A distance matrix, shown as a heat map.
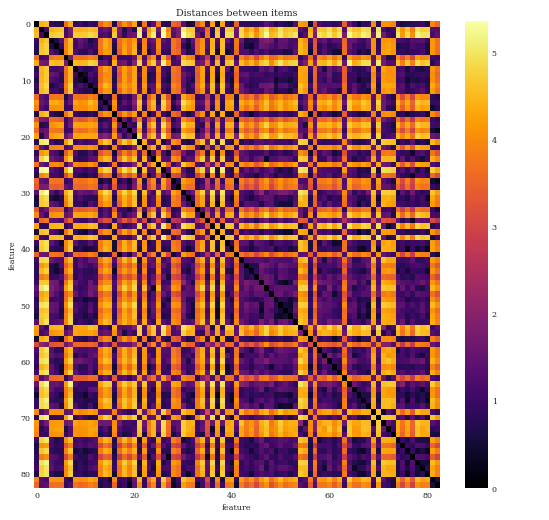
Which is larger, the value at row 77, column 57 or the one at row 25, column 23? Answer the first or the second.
the second
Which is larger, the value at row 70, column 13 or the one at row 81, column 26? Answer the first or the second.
the second
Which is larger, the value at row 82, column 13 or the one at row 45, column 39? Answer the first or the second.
the second
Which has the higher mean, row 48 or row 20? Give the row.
20
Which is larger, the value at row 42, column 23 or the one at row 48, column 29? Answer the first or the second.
the second
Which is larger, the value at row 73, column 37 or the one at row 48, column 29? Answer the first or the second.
the first
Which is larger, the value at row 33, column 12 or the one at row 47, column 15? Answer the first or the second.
the second
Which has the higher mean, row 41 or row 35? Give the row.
41
